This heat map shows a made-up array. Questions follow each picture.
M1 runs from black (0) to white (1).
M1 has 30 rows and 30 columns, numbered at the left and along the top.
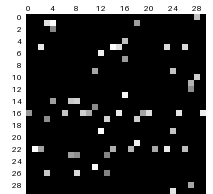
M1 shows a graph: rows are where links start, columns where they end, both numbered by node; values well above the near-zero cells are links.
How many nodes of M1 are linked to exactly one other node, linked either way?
1
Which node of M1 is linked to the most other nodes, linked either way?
node 16
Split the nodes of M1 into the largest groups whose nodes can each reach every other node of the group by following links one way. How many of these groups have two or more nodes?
0
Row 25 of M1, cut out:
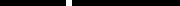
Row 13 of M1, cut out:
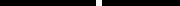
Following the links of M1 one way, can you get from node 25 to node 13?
no
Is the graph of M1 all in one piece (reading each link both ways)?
yes
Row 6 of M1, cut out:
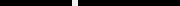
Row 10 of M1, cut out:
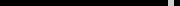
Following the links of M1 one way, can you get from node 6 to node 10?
no
